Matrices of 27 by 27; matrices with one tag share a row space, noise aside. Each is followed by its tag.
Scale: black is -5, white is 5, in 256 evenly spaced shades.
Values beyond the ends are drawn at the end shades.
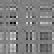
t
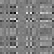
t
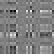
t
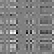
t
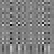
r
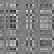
t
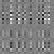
r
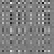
r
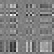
t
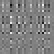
r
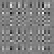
r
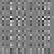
r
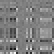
t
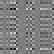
t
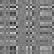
t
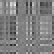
t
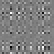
r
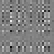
r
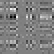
t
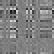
t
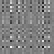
r
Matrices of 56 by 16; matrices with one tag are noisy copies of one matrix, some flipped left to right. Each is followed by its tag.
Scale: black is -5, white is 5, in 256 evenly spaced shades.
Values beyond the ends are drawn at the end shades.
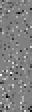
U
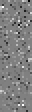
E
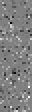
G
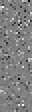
E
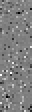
U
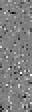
U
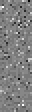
E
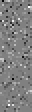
E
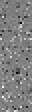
G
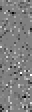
U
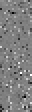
U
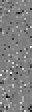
U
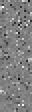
E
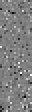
U
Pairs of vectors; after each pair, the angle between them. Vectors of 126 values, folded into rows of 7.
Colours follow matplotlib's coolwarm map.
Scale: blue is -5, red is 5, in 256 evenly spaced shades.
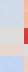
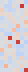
orthogonal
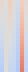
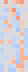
partly aligned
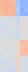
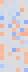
orthogonal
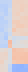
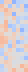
partly opposed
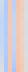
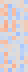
partly opposed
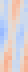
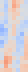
nearly parallel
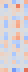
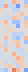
nearly opposite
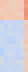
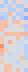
partly opposed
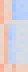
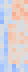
nearly opposite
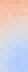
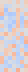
orthogonal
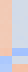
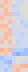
nearly parallel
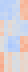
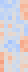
nearly parallel
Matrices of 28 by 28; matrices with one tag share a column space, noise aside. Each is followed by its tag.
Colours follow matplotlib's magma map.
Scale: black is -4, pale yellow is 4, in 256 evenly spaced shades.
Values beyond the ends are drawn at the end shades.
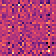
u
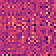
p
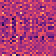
p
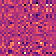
u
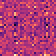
p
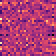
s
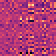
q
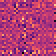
q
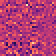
u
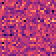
s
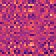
u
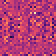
p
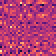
u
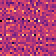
s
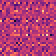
s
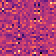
q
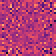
q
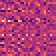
s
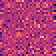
q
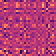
q
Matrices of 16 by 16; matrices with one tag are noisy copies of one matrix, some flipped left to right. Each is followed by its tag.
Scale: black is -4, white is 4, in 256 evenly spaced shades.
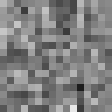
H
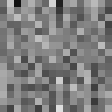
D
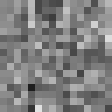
H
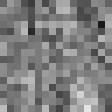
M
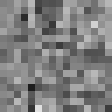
H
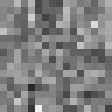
H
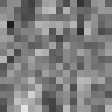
M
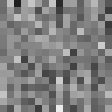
D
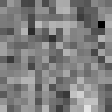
M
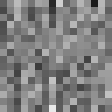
D
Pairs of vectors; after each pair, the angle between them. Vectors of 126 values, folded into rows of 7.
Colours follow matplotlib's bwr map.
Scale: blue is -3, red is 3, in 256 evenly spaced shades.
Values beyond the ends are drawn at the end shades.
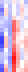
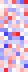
orthogonal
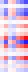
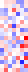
partly aligned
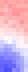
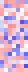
orthogonal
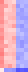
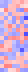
orthogonal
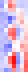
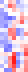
nearly parallel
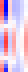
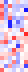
partly aligned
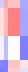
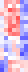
nearly parallel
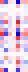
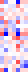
nearly parallel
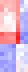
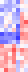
nearly opposite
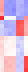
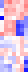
nearly opposite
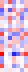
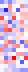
orthogonal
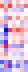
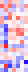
nearly parallel
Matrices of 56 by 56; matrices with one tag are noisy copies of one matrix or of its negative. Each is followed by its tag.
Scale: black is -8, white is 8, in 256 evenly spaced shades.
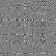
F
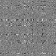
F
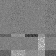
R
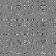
F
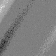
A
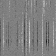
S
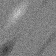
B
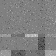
R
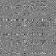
F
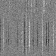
S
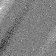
A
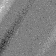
A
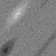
B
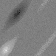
B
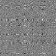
F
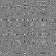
F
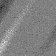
A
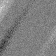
A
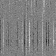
S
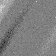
A
